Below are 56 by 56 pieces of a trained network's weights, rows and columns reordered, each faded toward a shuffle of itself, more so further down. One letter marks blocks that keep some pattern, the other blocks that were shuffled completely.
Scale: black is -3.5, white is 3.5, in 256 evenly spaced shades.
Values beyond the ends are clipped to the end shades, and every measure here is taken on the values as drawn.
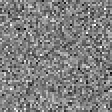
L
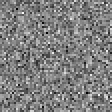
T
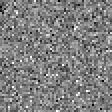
L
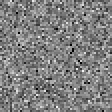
L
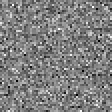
L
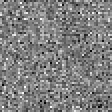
T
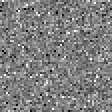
L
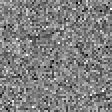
L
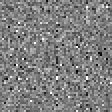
T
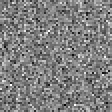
L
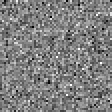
L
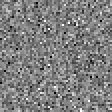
L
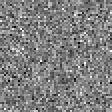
L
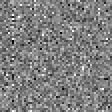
T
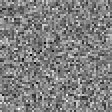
T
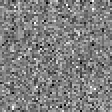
T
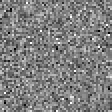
T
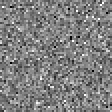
L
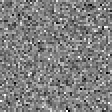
L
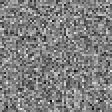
T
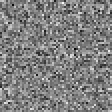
T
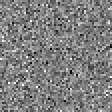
L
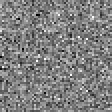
T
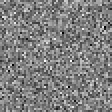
L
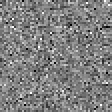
T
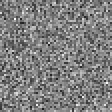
L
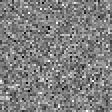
L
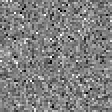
T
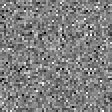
T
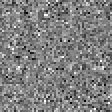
T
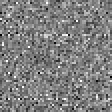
T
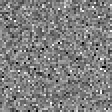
L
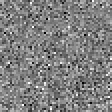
T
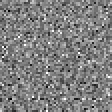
T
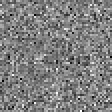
T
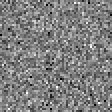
T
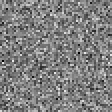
L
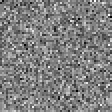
L
